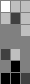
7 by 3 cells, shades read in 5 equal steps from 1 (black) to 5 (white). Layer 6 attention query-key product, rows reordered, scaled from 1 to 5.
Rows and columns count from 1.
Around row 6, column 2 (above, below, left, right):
4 1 3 3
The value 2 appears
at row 2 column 2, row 5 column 1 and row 7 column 3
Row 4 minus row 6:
0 2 0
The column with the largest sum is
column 3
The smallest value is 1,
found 3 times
